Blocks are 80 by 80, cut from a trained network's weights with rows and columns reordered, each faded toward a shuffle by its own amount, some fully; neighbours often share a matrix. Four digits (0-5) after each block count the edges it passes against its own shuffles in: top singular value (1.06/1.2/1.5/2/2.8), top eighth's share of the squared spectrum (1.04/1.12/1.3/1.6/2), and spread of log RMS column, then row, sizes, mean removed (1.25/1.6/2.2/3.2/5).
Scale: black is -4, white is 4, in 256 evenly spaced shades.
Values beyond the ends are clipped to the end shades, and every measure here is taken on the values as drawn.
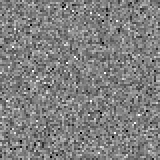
0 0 0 0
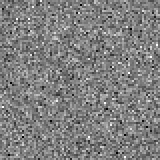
0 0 0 0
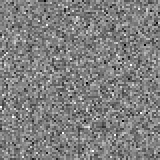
0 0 0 0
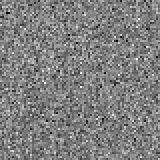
0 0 0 0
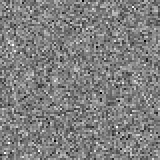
0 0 0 0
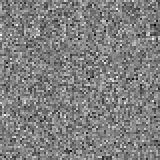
2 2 0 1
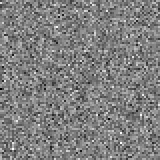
1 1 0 0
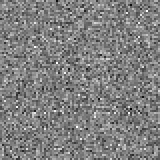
3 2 0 2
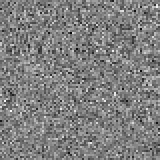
3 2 0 1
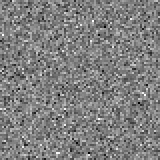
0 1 0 0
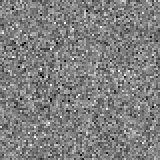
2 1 0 0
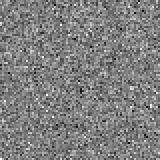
1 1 0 0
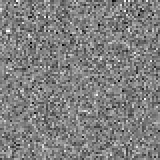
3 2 0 1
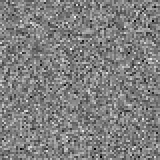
2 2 0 0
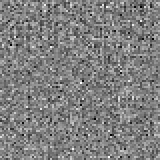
3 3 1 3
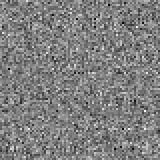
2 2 0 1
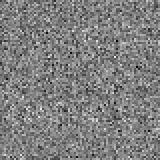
2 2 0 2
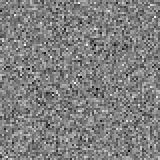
1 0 0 0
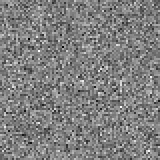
1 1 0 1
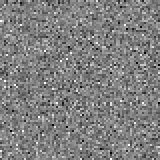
3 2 1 1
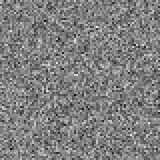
1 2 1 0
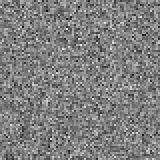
2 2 1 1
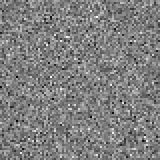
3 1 0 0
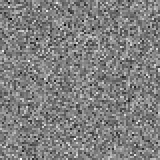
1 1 0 0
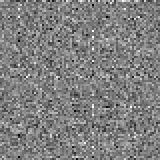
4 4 2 2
